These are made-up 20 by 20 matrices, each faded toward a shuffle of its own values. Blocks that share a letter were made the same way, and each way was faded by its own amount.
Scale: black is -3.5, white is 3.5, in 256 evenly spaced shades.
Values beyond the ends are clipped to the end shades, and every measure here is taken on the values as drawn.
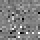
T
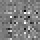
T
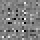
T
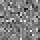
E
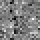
E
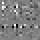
T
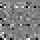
T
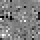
T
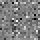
E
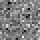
E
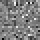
E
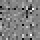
T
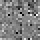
E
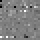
T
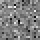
E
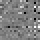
T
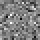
E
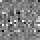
T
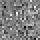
E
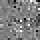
T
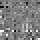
T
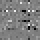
T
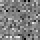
E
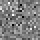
E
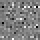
T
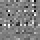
T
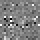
T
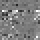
T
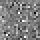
E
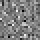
E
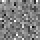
E
